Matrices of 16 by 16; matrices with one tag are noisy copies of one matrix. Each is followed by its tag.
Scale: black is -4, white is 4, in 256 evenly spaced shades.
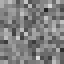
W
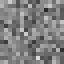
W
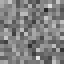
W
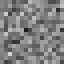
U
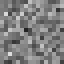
U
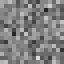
W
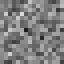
U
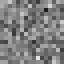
W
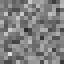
U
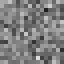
W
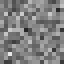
U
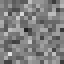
U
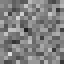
U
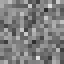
W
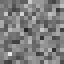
U
